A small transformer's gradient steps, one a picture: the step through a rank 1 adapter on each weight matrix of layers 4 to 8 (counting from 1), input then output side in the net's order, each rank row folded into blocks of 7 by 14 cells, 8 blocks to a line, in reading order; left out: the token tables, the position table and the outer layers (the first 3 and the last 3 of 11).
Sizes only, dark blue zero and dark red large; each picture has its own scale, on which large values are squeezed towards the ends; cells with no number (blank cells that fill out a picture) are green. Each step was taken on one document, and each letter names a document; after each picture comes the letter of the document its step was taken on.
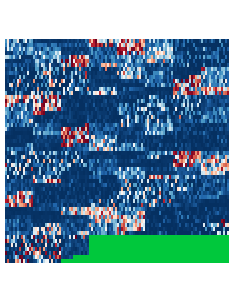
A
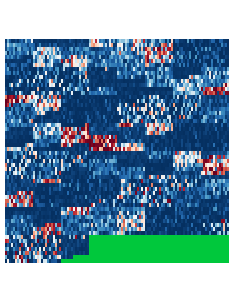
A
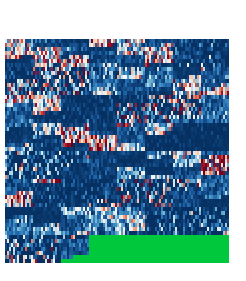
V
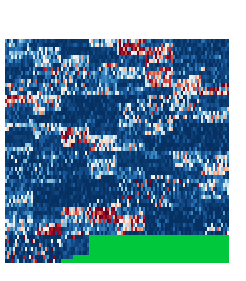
V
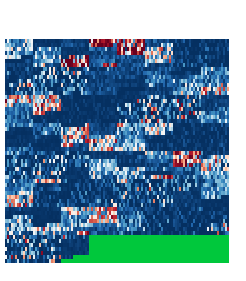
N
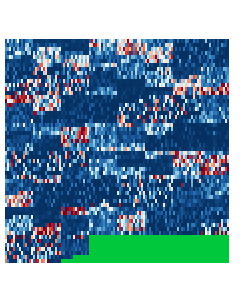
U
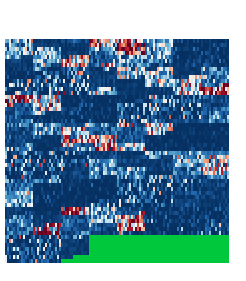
U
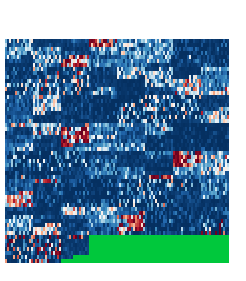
U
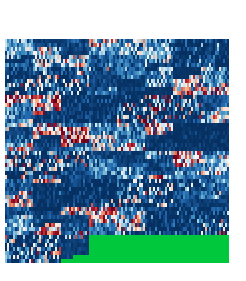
U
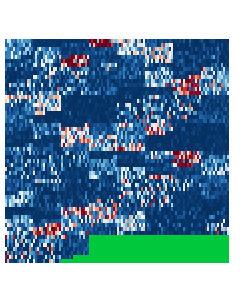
N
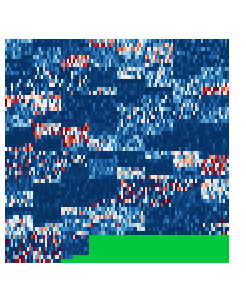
A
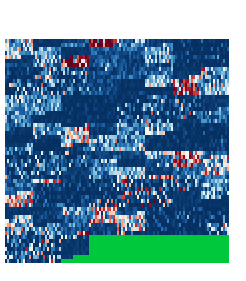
N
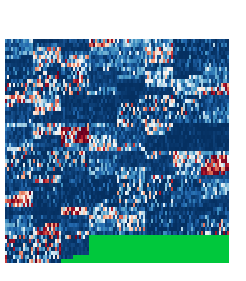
U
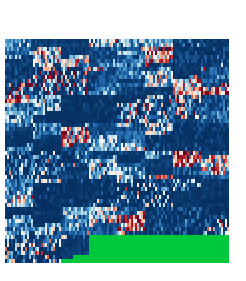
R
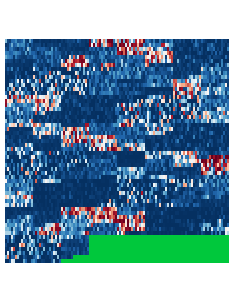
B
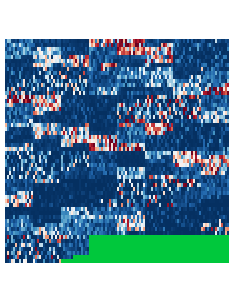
B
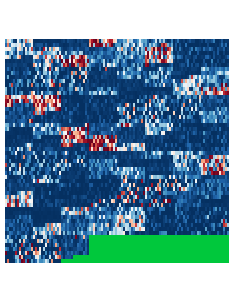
A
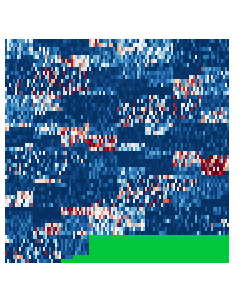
A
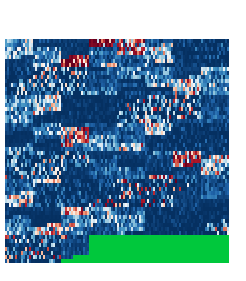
N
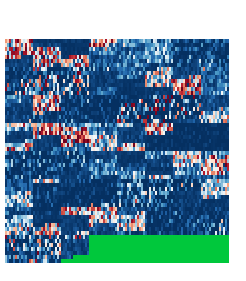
U
